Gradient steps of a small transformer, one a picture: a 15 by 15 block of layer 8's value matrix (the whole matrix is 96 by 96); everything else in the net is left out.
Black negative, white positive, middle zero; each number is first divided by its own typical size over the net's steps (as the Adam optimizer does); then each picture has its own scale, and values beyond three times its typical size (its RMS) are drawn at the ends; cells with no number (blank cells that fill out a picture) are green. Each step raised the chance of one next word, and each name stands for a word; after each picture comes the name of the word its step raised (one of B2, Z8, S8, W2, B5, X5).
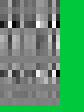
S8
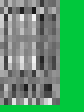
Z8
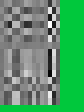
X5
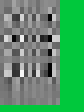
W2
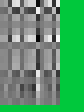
Z8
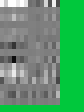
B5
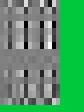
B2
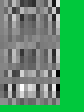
Z8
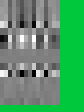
S8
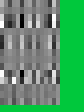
S8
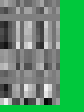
B2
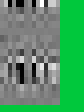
B5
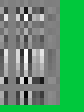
X5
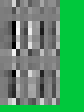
B2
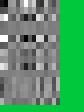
W2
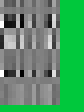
S8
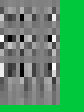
W2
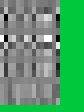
W2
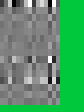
B5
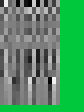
Z8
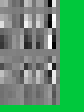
S8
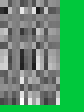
X5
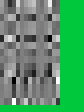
W2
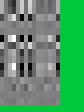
W2
